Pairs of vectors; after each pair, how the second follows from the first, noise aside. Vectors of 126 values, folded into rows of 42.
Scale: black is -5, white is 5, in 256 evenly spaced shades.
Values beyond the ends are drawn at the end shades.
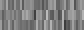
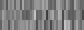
negated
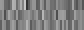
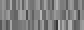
reversed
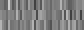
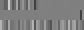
partly zeroed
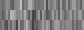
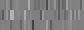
partly zeroed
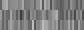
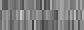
negated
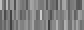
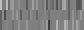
partly zeroed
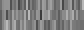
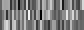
scaled up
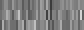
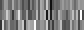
scaled up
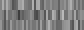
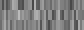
negated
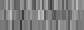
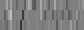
partly zeroed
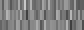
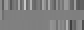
partly zeroed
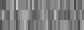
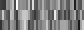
scaled up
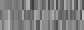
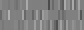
partly zeroed
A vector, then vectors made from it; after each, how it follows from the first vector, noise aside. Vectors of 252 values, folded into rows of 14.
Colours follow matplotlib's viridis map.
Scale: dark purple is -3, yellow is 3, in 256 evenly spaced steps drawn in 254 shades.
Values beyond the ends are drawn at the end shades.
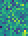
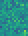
shrunk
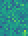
shrunk
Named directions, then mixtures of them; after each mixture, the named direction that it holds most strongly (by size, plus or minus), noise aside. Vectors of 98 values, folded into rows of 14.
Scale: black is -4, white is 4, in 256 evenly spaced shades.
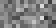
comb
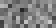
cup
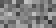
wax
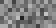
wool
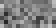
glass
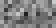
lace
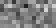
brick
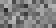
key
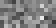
comb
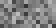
key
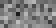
wax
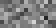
comb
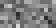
brick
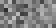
key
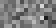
comb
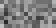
glass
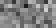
brick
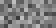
wool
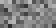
key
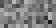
wax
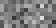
comb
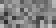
glass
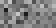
key
